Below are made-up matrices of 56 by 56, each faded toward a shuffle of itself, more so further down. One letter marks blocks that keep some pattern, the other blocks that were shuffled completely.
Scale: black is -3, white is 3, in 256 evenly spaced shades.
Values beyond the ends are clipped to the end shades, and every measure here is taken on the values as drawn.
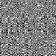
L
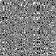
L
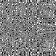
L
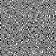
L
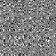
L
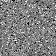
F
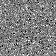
F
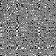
L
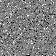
F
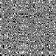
L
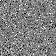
F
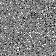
F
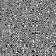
L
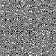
L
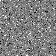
F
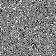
F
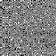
L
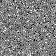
F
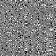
L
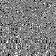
L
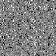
L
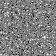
F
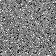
F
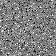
F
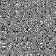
L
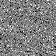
F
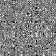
L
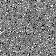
F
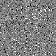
L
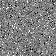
F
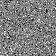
F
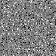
L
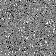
F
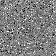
F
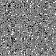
L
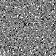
L
